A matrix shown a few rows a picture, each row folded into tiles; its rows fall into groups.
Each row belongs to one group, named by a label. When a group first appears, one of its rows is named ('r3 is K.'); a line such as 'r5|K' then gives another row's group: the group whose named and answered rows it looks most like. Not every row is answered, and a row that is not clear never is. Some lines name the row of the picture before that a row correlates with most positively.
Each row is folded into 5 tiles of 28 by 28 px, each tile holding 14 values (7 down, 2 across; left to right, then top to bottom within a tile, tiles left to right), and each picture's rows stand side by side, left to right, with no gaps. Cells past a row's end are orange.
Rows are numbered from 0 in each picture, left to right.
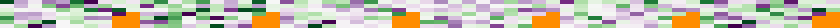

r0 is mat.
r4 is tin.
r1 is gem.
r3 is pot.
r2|tin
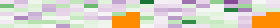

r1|mat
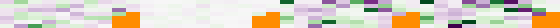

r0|tin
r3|mat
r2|mat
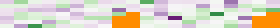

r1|mat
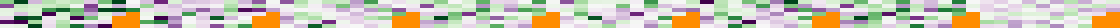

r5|tin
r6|gem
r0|gem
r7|pot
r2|tin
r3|gem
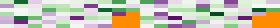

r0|gem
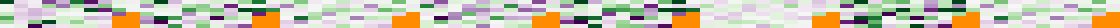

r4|gem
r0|mat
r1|gem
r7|gem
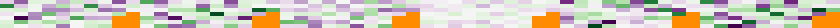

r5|mat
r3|pot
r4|tin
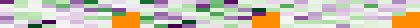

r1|mat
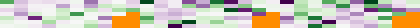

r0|mat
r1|mat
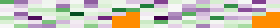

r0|mat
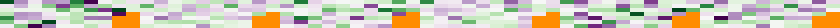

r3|mat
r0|mat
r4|mat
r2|gem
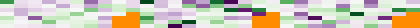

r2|mat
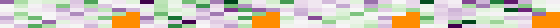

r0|tin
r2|mat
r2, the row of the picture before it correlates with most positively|0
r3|mat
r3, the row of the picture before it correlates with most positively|1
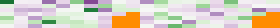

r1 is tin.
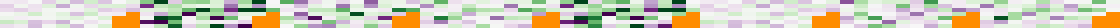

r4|gem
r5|pot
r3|gem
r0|pot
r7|gem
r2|mat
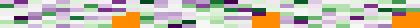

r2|gem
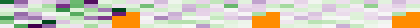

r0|mat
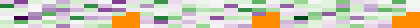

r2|gem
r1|gem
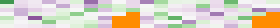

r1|tin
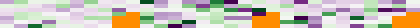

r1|mat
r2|pot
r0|tin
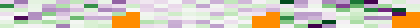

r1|pot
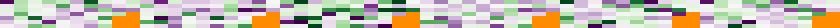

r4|mat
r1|pot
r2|gem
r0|tin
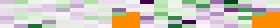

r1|tin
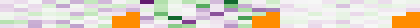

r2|pot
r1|tin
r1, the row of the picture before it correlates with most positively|1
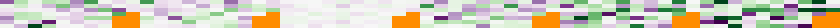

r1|mat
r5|gem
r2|pot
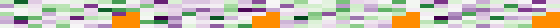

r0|gem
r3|pot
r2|gem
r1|pot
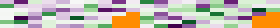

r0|pot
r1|mat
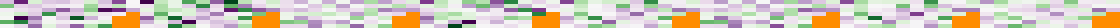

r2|pot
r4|tin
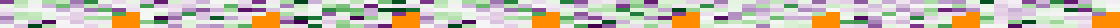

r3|tin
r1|pot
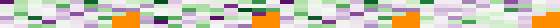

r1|gem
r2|tin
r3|mat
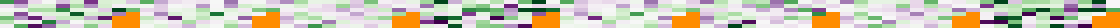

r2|tin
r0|mat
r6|tin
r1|mat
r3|gem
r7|gem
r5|tin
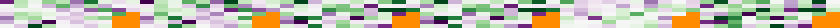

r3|gem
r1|tin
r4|mat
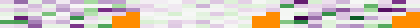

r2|pot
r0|pot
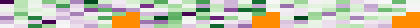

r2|gem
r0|tin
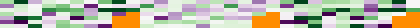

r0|gem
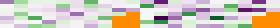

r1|pot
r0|tin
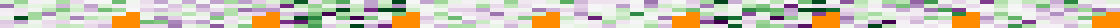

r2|gem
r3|tin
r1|pot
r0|gem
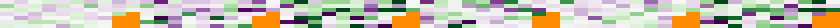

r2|gem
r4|mat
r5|gem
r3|tin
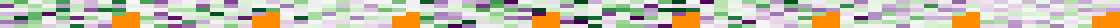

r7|pot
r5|tin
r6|pot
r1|mat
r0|gem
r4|gem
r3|mat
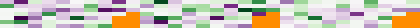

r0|pot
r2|tin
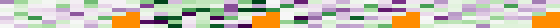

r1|gem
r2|pot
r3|pot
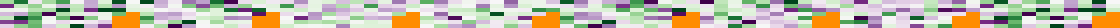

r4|mat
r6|pot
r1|mat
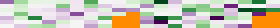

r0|tin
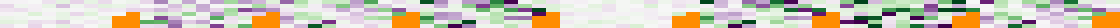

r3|mat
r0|pot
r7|tin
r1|pot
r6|gem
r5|mat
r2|tin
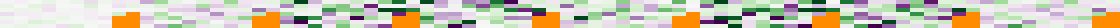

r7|tin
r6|mat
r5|gem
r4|gem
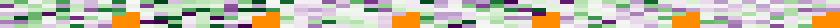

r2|mat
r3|mat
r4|tin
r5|pot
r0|gem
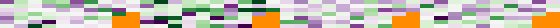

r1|gem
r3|pot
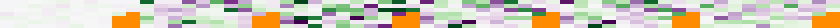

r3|tin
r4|tin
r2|gem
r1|mat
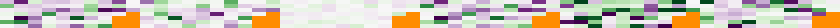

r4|gem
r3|pot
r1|tin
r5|mat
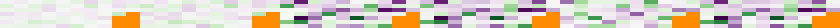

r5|pot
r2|pot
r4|tin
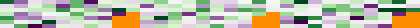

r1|gem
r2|gem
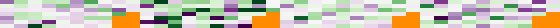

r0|tin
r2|gem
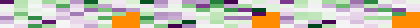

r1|mat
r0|tin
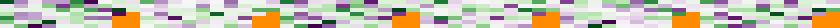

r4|tin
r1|mat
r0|mat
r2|mat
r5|mat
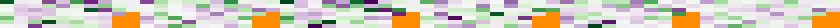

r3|mat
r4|tin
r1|tin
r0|mat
